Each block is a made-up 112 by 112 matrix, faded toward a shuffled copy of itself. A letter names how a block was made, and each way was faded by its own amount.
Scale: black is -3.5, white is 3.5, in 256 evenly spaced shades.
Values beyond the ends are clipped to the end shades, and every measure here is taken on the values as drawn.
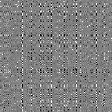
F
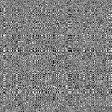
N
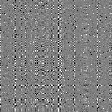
F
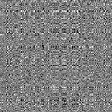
N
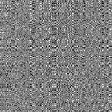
N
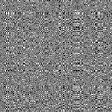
N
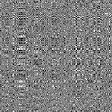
N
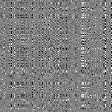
F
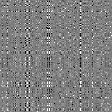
F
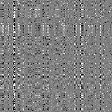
F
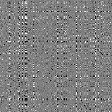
F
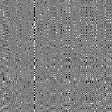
F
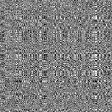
N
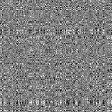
N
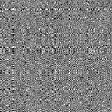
N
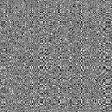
N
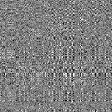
N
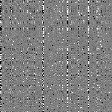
F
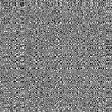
N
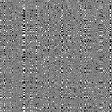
F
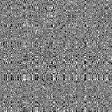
N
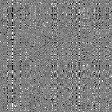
F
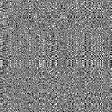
N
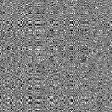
N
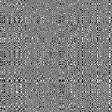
F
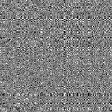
N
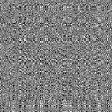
N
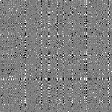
F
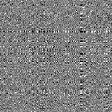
N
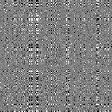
F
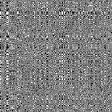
N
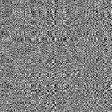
N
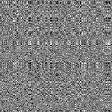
N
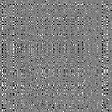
F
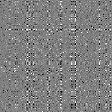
F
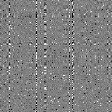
F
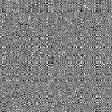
N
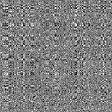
N
